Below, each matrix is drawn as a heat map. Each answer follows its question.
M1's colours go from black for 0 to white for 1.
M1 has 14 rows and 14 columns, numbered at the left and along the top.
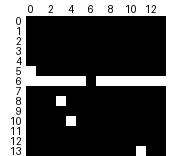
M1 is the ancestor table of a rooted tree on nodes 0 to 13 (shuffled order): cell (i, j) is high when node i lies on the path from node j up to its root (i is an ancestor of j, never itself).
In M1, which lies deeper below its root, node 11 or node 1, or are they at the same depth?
node 11
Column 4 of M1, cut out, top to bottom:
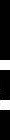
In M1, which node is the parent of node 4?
10
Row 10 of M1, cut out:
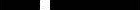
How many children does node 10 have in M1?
1
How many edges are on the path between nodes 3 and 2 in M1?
3
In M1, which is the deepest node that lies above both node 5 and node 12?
6
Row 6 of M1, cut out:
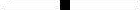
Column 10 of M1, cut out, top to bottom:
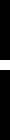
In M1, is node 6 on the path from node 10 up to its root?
yes
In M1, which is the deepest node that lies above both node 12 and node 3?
6
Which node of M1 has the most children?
6
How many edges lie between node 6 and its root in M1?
0
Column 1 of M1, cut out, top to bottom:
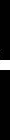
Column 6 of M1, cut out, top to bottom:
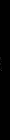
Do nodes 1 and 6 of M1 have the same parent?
no
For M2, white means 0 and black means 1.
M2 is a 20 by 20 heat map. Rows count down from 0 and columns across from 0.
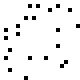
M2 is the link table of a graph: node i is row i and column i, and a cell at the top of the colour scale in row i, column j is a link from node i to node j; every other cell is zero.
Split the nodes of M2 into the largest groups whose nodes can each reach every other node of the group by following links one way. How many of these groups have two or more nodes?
4
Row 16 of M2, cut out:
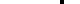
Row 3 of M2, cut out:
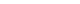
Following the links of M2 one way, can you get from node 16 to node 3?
no
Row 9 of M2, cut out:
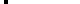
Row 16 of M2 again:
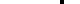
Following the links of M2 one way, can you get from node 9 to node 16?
no
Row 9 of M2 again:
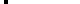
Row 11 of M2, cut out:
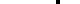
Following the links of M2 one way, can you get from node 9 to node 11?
yes
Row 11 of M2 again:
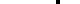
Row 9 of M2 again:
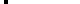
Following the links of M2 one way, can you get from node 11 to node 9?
yes
